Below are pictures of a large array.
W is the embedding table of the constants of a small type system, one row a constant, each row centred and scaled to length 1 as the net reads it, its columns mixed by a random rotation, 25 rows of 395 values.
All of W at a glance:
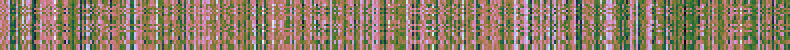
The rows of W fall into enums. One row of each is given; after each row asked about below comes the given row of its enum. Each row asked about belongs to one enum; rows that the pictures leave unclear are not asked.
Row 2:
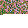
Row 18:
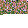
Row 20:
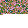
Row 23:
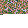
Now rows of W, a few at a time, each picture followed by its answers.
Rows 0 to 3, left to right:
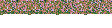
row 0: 18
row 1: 18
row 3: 23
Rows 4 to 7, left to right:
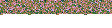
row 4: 20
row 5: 18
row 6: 20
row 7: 23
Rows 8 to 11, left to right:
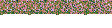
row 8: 18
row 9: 18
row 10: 2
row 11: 2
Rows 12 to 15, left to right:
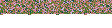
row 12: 20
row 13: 2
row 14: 23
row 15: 20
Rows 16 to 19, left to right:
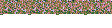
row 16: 23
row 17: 23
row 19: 18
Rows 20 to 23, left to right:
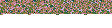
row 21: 20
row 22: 23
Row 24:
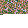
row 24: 23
